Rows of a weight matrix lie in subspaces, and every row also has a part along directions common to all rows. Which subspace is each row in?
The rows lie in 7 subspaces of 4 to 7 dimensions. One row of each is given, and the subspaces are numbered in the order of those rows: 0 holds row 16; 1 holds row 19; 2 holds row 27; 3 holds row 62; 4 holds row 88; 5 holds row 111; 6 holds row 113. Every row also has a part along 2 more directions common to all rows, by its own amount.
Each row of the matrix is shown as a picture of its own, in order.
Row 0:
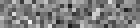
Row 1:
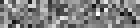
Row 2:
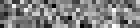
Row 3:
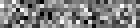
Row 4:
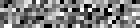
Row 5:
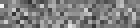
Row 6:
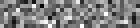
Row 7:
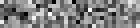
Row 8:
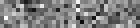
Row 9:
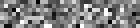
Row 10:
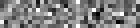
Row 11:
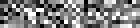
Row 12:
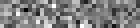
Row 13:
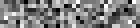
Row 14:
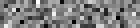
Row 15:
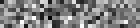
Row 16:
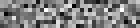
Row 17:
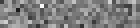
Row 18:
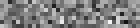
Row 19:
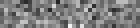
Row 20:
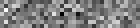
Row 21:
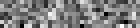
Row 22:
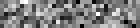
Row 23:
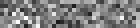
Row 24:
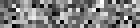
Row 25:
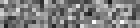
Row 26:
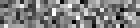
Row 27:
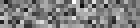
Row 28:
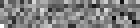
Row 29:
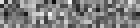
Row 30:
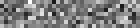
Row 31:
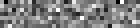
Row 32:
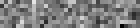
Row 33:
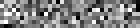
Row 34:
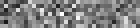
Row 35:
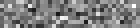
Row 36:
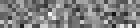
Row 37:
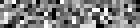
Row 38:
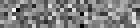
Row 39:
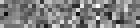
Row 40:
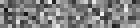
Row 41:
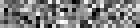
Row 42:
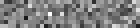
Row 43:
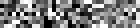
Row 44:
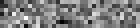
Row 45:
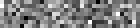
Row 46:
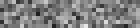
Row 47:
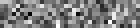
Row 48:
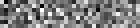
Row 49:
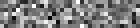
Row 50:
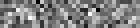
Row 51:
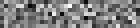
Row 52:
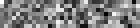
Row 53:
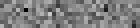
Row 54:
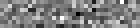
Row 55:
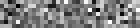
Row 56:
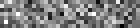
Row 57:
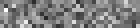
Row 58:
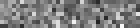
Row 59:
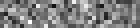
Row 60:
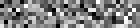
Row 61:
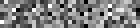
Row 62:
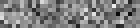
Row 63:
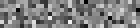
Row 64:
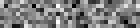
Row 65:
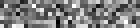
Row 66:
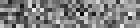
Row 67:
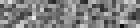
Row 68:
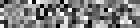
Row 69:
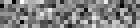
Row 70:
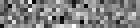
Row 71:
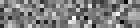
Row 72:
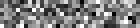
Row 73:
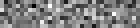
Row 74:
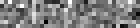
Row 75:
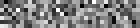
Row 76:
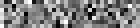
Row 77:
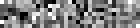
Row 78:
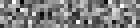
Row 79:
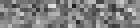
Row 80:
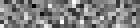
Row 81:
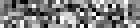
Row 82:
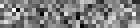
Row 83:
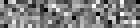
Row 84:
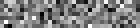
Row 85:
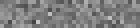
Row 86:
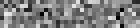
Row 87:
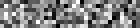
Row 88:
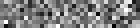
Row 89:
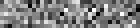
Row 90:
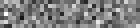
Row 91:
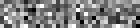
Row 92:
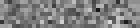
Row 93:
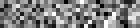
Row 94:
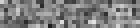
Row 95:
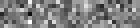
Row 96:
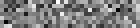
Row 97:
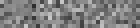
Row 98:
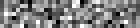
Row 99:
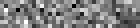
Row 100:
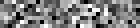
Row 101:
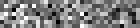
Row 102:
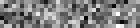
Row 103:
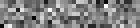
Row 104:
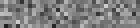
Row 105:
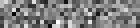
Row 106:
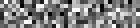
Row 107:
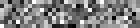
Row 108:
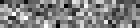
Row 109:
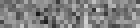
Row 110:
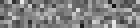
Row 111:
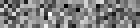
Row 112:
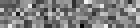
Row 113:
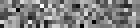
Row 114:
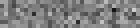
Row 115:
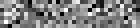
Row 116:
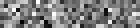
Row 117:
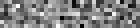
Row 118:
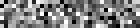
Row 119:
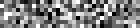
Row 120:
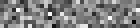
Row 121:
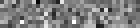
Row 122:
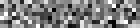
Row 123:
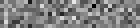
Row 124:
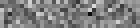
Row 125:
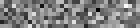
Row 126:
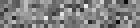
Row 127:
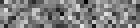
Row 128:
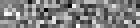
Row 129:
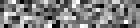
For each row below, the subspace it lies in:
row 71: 3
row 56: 3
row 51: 0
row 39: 4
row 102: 3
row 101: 3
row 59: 5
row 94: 6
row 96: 4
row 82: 0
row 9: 0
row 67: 5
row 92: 2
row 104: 2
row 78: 1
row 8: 4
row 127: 6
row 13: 4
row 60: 3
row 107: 2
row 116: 0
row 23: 1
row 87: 4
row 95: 5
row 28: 2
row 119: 4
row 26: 0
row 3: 1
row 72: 3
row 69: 1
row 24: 6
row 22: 4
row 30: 5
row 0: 1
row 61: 3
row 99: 6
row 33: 0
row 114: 1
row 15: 4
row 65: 6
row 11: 6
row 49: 3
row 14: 0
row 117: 2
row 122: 1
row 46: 3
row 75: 2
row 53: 4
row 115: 6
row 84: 4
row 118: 0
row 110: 1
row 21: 5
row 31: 2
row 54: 2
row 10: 3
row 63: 3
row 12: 1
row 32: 5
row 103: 4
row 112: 1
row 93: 3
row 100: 0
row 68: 0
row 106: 5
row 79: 1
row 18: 2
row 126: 6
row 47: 5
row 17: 6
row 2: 1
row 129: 3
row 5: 1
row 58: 0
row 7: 5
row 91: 4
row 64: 6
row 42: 4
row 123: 2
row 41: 1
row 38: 3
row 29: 5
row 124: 6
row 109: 3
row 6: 3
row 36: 5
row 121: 0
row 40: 4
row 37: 0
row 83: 2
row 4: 0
